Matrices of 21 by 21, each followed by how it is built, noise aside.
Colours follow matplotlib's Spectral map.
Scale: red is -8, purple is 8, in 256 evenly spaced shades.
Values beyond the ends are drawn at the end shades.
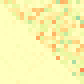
upper triangular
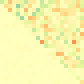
upper triangular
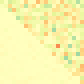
upper triangular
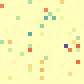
sparse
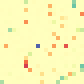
sparse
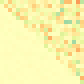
upper triangular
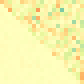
upper triangular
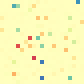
sparse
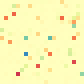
sparse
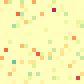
sparse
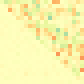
upper triangular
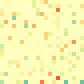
sparse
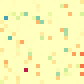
sparse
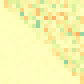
upper triangular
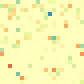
sparse
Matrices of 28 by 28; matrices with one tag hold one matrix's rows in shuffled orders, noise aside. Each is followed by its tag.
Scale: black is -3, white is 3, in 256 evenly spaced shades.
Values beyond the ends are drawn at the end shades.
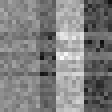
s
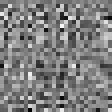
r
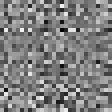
r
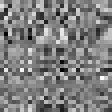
r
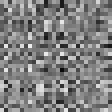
r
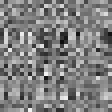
r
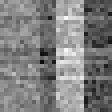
s
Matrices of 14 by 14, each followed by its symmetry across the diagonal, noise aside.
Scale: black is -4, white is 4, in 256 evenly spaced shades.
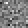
neither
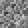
symmetric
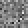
antisymmetric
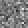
neither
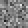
antisymmetric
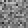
neither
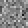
neither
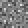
symmetric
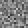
antisymmetric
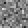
neither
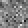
antisymmetric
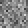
neither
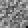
symmetric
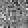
antisymmetric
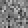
neither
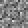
symmetric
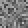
symmetric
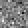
antisymmetric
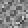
symmetric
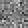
antisymmetric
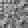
symmetric
